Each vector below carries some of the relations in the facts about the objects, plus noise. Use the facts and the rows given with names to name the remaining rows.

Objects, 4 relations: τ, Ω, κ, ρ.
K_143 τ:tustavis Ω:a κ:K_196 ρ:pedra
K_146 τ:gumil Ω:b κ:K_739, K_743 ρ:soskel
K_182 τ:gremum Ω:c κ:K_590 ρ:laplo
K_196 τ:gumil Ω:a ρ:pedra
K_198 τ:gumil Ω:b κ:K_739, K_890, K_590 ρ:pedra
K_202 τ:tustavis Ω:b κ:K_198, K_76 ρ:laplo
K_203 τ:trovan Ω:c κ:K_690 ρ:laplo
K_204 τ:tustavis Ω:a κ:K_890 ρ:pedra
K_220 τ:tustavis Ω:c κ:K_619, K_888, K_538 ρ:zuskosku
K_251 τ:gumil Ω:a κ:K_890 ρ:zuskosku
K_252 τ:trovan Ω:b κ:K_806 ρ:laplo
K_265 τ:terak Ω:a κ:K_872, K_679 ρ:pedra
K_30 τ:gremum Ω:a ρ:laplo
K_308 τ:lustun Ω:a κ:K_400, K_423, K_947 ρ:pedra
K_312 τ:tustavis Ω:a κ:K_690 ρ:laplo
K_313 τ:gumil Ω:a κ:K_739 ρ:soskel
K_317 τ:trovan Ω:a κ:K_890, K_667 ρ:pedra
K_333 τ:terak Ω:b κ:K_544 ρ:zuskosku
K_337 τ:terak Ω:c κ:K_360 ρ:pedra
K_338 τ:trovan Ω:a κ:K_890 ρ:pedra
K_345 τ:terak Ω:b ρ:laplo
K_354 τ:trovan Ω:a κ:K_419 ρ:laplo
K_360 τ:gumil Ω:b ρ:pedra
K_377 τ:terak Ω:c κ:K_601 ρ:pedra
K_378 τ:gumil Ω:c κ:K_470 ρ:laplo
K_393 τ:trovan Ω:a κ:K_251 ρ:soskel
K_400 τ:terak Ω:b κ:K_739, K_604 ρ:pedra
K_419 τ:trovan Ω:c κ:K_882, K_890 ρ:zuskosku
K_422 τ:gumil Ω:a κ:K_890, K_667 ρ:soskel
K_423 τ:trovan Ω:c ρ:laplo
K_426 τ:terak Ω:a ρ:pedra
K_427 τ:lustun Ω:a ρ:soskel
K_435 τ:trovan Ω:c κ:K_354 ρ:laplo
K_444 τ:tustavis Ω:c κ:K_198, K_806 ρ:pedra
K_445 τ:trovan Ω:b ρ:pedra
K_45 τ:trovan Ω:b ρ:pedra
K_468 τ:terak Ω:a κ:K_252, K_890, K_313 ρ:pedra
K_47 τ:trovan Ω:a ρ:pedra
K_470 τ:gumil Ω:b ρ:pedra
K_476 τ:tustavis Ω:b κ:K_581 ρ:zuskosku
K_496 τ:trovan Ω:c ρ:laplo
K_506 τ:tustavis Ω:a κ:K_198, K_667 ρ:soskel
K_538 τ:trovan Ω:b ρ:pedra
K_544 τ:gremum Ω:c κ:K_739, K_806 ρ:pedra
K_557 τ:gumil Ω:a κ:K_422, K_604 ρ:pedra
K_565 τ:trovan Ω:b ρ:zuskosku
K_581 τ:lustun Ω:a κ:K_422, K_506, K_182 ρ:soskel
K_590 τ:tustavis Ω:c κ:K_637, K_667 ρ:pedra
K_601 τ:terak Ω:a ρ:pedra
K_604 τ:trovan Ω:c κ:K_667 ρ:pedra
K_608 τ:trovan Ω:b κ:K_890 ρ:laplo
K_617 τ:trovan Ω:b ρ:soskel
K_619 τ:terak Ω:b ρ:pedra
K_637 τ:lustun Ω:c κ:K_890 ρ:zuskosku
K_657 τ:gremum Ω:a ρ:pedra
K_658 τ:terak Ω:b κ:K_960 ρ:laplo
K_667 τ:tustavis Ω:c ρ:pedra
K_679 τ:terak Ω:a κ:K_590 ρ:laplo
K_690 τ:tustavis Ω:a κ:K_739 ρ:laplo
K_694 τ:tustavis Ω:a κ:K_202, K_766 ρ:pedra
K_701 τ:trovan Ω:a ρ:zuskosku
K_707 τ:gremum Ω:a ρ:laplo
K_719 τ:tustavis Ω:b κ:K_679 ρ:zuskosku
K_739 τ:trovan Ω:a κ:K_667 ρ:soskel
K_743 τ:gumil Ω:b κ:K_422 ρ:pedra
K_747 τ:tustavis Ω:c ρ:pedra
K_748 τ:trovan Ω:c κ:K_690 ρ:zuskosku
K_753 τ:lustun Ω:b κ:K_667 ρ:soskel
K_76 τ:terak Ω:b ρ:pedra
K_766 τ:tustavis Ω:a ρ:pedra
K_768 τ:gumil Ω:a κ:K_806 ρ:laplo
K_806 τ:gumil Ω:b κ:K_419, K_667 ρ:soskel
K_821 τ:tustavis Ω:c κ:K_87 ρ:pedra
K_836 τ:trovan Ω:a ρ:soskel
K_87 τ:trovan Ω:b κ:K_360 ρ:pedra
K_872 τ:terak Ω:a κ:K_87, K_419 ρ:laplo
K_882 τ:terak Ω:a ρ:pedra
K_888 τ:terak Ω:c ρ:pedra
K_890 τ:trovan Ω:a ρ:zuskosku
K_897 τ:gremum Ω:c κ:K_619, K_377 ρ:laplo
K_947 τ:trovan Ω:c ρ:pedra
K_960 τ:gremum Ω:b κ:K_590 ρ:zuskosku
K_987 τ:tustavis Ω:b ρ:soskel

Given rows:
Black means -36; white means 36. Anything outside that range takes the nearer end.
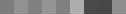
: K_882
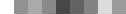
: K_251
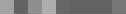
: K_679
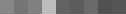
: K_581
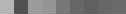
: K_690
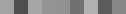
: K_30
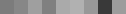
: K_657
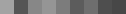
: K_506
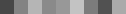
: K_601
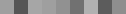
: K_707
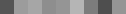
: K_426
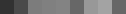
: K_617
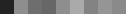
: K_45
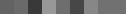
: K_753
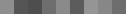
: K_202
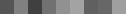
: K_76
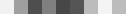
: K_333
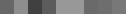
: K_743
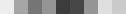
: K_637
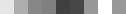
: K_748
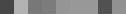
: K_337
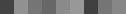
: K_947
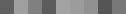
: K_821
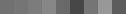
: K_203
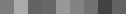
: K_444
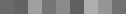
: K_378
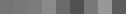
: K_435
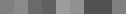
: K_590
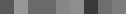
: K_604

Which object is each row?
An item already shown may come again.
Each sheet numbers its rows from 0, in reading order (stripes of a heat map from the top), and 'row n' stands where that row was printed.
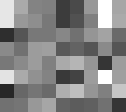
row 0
K_748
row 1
K_419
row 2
K_617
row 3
K_354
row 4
K_657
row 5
K_748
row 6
K_619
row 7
K_393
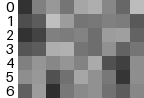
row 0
K_888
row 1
K_836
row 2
K_617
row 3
K_427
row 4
K_882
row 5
K_544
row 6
K_400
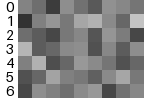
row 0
K_658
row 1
K_888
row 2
K_146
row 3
K_182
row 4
K_444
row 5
K_496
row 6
K_947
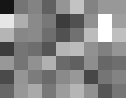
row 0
K_538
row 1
K_748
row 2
K_565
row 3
K_470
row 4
K_872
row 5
K_947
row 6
K_143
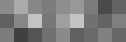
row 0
K_694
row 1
K_196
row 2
K_806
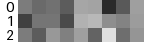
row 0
K_667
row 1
K_470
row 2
K_897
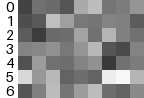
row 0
K_360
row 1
K_836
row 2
K_987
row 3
K_766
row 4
K_604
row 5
K_220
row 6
K_196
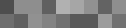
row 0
K_747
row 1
K_423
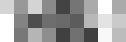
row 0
K_701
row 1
K_960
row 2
K_890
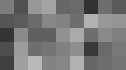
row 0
K_739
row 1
K_345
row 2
K_87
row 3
K_604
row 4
K_47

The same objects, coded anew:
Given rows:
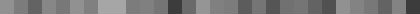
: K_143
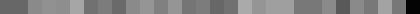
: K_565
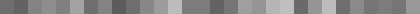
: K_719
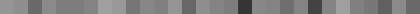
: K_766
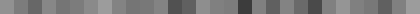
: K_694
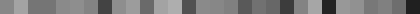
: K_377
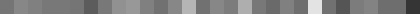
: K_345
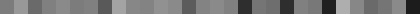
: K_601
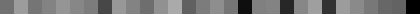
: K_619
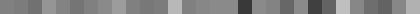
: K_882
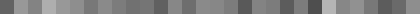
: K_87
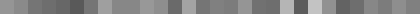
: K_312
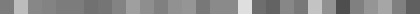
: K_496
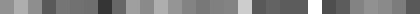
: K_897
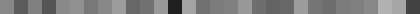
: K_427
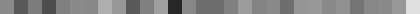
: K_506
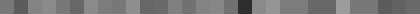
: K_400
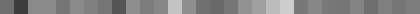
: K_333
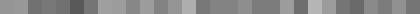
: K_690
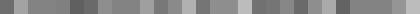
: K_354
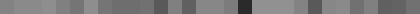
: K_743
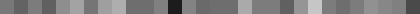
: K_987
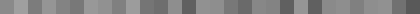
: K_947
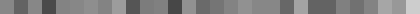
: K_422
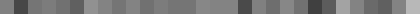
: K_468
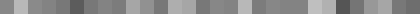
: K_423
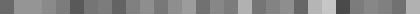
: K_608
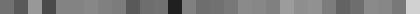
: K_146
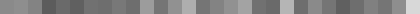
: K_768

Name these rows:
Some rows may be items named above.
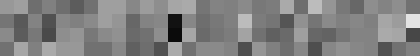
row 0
K_690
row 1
K_393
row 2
K_427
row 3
K_360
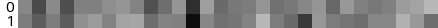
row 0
K_581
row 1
K_836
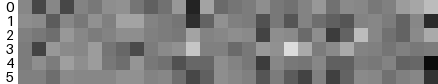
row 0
K_581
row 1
K_143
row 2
K_882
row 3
K_960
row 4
K_470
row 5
K_47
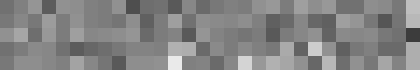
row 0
K_806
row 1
K_337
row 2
K_747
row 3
K_658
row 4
K_419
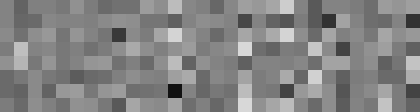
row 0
K_251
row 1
K_426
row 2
K_637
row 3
K_496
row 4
K_590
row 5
K_658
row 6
K_617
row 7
K_748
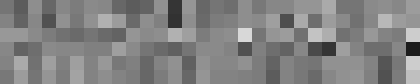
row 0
K_753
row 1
K_739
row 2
K_182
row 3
K_426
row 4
K_821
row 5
K_821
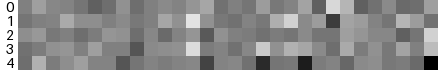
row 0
K_202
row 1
K_890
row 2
K_444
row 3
K_419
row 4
K_538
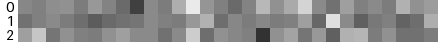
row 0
K_637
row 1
K_658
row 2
K_667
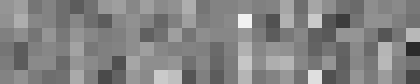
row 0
K_690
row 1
K_378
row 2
K_337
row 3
K_701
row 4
K_748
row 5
K_220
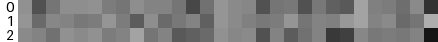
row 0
K_657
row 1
K_544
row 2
K_196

